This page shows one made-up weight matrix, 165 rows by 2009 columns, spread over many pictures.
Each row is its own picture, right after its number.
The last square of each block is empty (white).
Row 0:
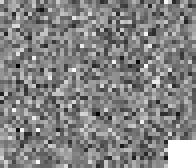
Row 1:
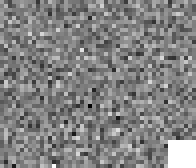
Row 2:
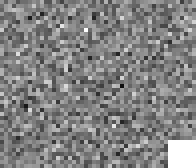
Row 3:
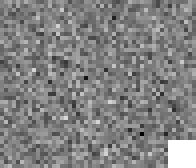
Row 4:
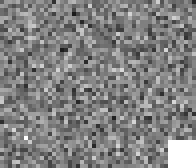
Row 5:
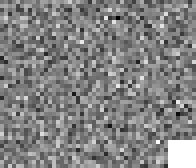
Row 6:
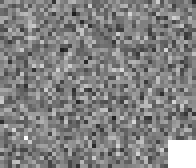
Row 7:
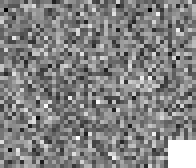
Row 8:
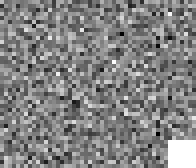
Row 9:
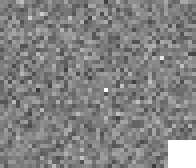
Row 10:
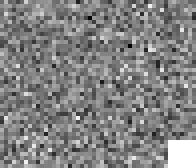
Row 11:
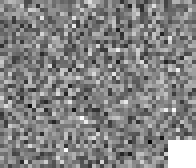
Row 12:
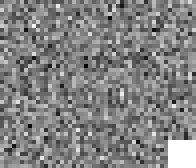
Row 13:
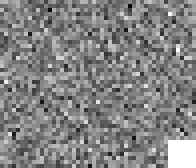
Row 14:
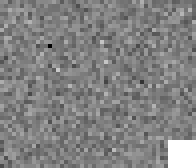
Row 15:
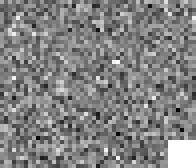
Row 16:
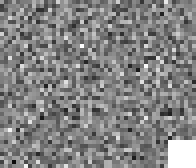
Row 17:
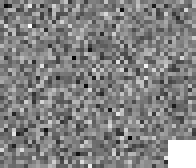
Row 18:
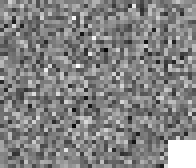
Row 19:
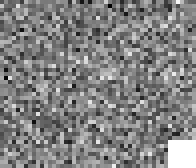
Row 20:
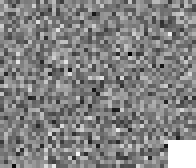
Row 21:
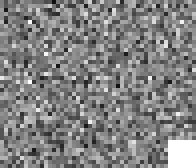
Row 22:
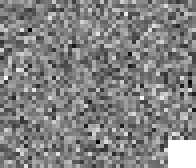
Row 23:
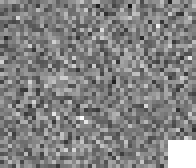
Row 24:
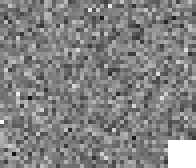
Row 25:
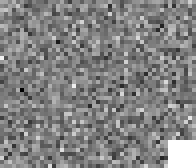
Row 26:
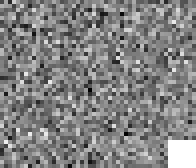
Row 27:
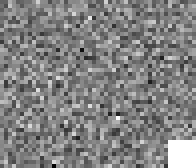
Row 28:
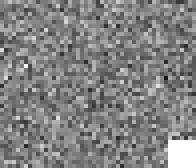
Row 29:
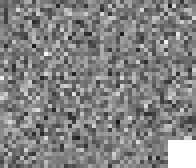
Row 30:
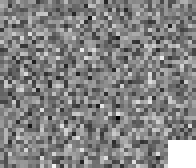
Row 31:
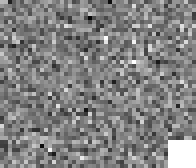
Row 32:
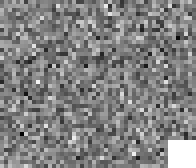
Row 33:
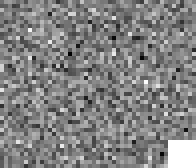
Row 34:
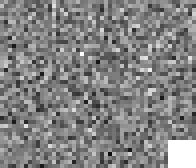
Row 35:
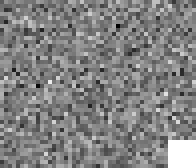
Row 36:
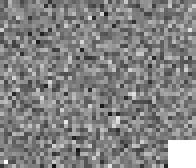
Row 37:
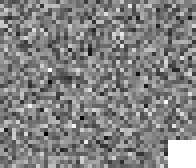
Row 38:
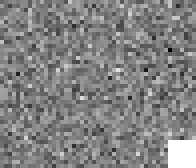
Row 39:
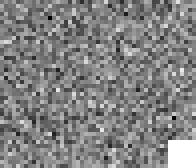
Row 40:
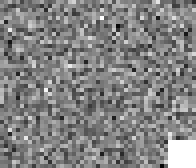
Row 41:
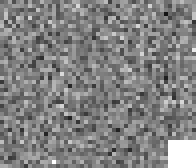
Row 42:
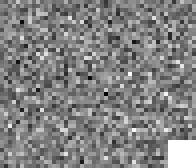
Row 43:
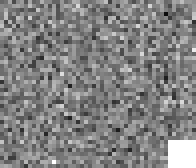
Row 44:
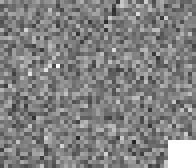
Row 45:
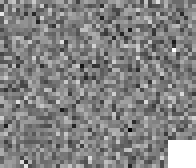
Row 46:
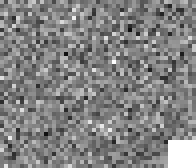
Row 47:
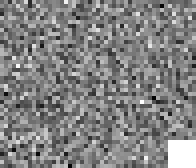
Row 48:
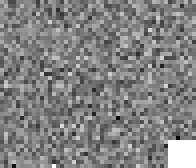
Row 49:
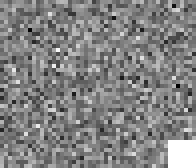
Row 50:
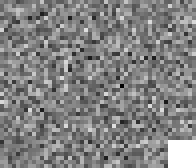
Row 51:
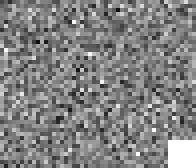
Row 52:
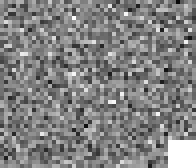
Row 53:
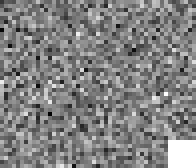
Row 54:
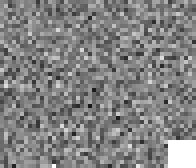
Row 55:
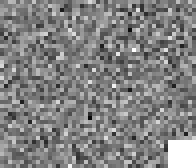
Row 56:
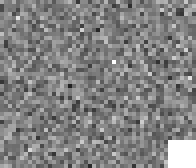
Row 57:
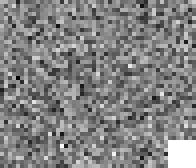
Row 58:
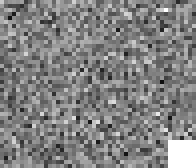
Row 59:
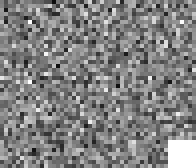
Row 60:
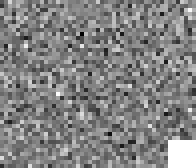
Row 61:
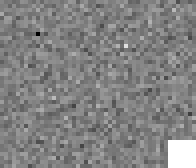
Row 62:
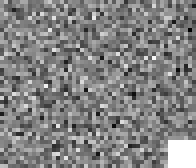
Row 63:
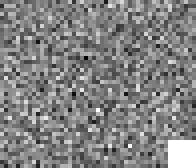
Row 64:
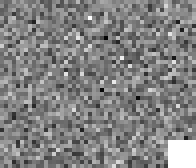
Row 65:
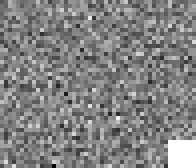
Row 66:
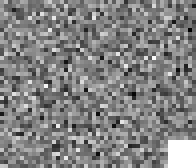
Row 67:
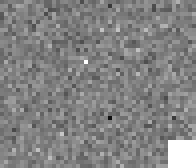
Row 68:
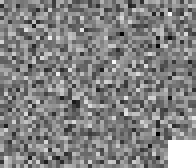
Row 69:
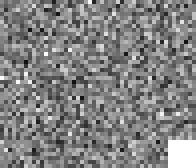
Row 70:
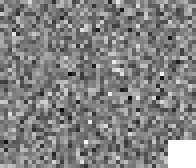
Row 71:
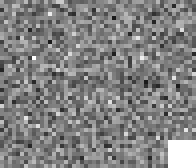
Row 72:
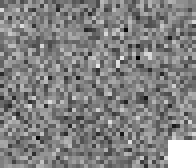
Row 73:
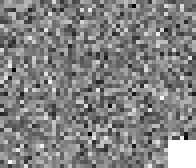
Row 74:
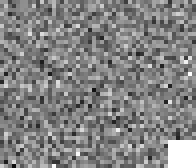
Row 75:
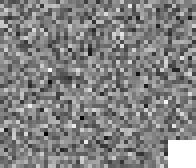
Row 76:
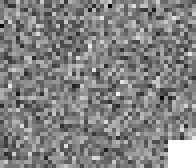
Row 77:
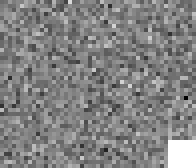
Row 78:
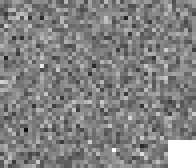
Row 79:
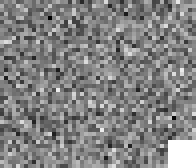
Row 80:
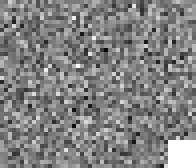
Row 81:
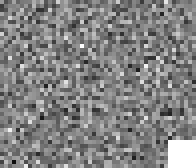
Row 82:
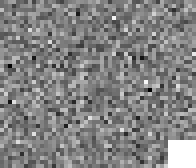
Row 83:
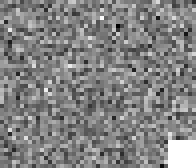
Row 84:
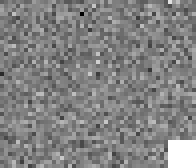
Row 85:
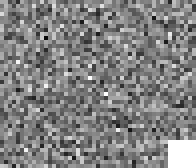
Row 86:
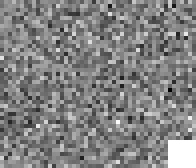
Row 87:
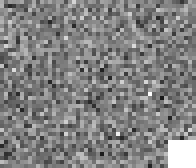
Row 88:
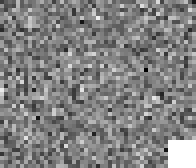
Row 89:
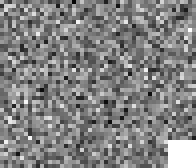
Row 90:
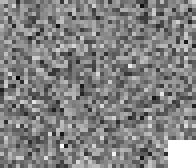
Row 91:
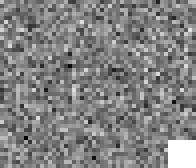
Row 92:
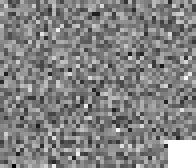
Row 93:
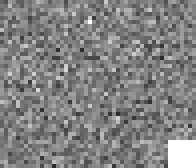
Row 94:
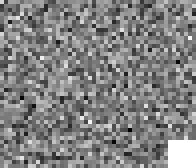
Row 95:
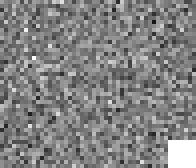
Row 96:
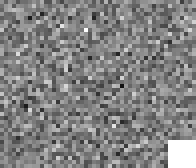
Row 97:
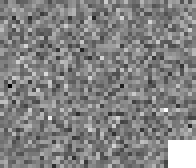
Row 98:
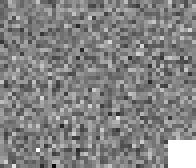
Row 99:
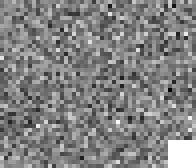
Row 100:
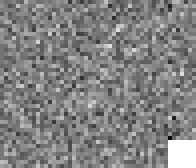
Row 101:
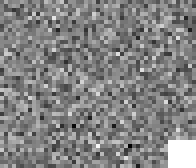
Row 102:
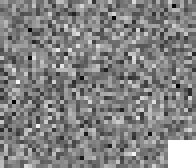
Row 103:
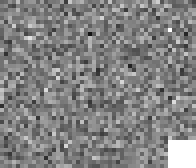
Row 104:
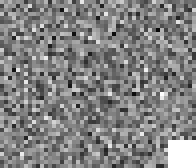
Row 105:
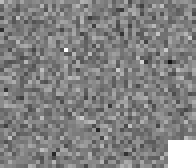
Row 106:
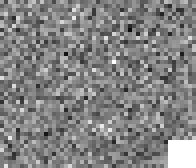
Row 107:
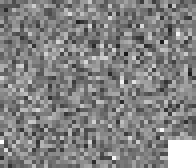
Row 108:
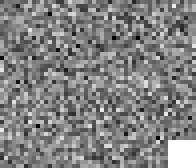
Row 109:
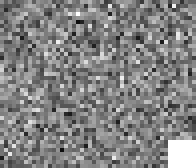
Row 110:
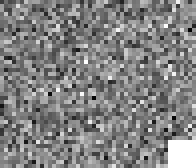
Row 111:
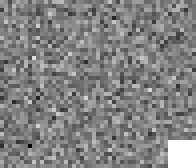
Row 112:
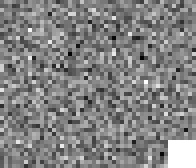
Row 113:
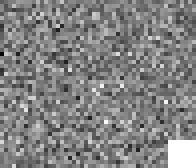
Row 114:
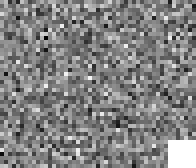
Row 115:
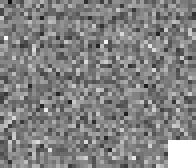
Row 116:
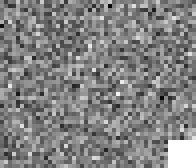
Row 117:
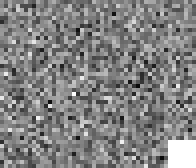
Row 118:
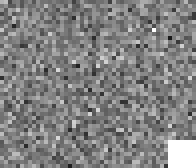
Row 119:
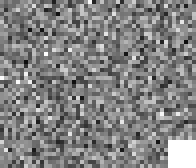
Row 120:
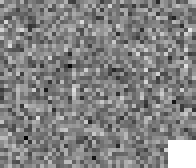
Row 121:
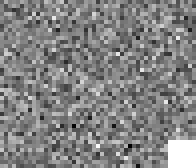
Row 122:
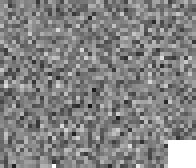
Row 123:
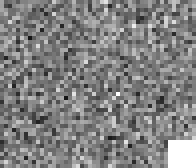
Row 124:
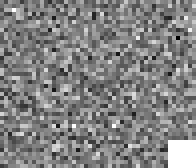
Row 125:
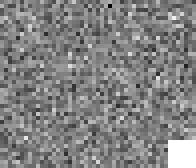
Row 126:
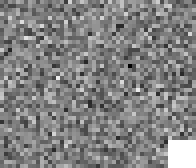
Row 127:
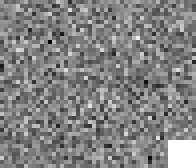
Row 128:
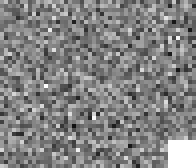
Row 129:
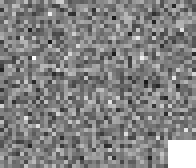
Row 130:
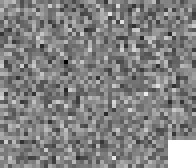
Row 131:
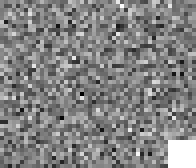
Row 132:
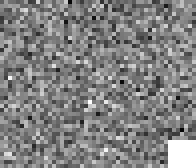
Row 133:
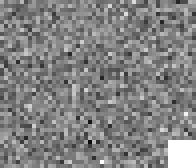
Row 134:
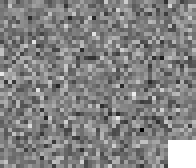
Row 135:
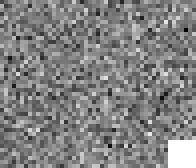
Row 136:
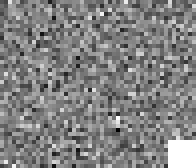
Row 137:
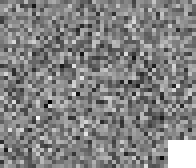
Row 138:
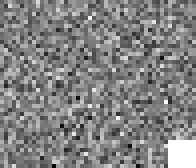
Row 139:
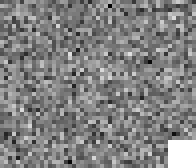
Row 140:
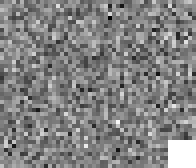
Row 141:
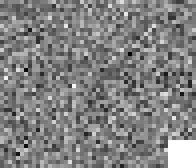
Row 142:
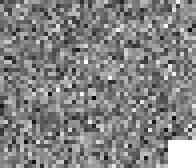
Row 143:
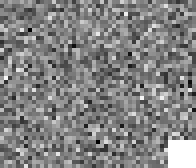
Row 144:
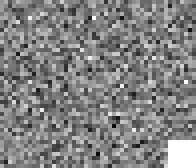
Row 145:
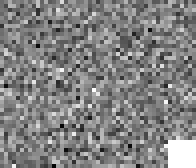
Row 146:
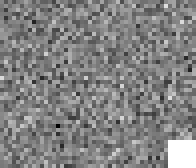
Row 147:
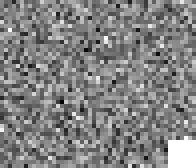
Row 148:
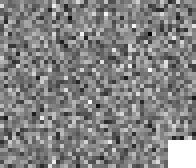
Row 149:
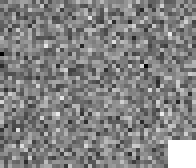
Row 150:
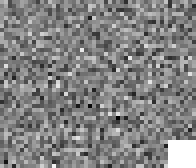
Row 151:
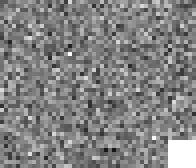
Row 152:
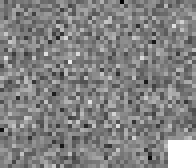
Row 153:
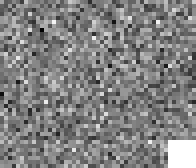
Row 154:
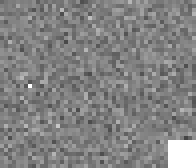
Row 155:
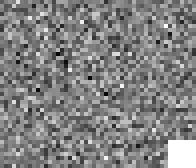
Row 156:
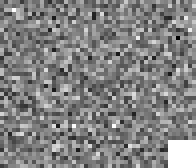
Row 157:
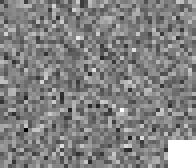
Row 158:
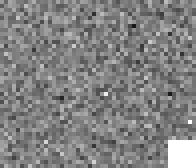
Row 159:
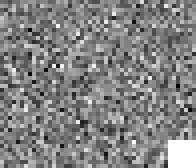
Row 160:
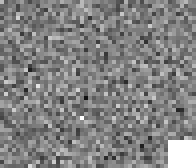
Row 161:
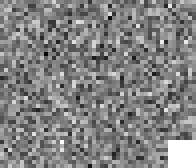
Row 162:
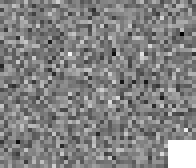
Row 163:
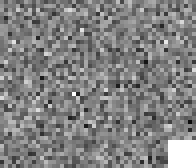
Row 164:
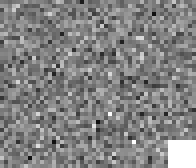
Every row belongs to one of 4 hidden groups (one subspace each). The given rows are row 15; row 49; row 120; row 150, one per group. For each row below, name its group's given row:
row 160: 15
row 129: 49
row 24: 120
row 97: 150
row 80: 15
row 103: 120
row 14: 15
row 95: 49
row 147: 15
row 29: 49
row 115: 15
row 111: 49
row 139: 120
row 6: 120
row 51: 120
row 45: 15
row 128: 150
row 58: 120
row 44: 49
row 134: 150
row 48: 150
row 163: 49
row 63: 120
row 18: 15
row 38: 120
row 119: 49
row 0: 15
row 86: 49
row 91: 120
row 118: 15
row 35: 120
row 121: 150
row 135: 120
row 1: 150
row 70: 15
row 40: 120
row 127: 49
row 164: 49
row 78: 15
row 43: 15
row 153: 15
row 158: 15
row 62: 150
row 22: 120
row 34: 15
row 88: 120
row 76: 120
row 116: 120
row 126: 120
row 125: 120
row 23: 15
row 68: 15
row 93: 150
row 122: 150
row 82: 49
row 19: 120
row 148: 15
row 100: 120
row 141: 120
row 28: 120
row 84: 15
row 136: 150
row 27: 150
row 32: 49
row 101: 150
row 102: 49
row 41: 15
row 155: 150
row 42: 150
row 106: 15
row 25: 49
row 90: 120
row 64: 15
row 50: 150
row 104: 120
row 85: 150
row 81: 15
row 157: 15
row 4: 120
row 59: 49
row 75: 15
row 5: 49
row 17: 15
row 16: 15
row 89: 120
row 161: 49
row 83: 120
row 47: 15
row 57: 120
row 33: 49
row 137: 49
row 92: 150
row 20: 150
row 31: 15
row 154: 15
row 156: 150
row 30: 150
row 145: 150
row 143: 120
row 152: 49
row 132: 120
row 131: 120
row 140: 49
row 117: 49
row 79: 120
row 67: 120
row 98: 150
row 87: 120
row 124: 150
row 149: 15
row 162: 49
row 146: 49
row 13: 15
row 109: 49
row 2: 150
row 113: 150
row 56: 15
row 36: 150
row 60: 15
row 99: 49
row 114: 150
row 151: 120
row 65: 150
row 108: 49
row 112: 49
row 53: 120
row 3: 120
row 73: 120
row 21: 49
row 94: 15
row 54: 150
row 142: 120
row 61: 15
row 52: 120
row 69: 49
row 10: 15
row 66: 150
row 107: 49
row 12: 49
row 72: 15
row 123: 120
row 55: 15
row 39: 120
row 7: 49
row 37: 15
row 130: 15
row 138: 150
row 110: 120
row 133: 120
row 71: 49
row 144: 150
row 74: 150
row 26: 15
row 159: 49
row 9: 150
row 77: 120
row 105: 15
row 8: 15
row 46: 15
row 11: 15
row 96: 150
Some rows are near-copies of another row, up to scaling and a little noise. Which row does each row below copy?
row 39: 79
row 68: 8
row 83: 40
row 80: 18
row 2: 96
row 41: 43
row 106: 46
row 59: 21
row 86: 99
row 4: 6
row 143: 22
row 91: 120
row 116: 76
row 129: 71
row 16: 81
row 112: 33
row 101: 121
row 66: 62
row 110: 142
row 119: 69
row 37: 75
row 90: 57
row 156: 124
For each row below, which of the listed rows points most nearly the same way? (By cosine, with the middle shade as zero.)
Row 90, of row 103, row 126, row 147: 147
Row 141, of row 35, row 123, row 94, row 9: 35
